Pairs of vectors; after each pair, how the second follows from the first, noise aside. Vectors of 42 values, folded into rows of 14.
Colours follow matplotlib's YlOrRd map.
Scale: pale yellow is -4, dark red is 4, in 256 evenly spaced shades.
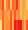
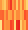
sign-scrambled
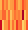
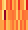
reversed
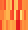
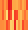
reversed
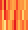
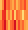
sign-scrambled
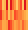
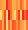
wrapped around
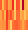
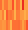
shrunk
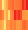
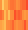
shrunk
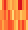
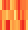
reversed
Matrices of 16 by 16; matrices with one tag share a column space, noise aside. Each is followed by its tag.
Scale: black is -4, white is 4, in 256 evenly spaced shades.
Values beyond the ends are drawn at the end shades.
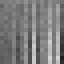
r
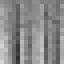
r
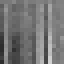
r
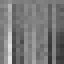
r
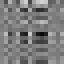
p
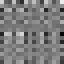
p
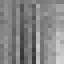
r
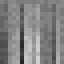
r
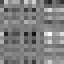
p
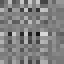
p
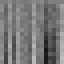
r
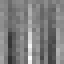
r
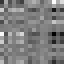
p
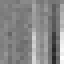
r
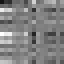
p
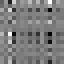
p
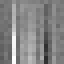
r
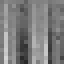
r
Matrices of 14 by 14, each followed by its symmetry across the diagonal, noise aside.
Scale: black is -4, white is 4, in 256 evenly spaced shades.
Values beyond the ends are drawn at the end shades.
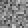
neither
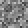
symmetric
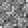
symmetric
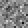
symmetric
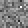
neither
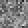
neither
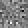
antisymmetric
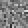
antisymmetric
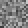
antisymmetric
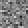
neither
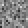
neither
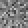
antisymmetric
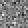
antisymmetric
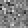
antisymmetric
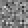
antisymmetric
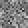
symmetric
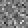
symmetric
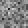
symmetric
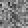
neither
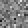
antisymmetric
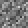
symmetric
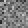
neither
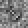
symmetric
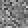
neither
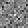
symmetric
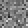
neither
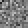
symmetric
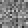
antisymmetric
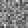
neither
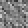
antisymmetric
